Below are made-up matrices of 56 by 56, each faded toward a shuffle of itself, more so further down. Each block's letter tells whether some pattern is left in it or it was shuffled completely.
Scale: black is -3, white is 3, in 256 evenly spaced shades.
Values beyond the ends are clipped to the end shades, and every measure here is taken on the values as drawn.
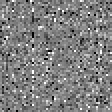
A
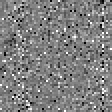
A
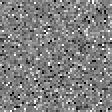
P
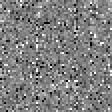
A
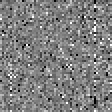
A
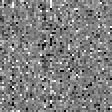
A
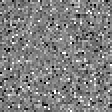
P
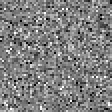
P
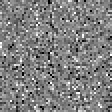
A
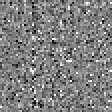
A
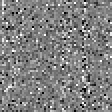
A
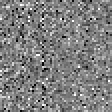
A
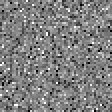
P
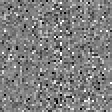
A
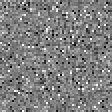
P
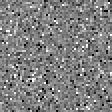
P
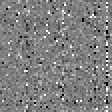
A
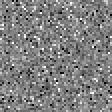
P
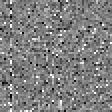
A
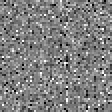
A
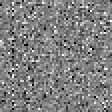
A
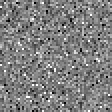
P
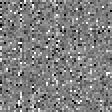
A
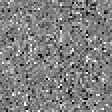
A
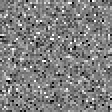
P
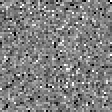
P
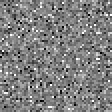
P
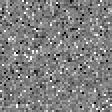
P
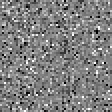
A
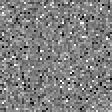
P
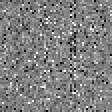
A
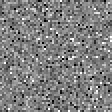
P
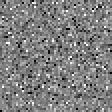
P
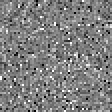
P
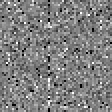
A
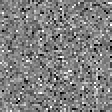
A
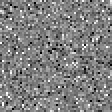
P
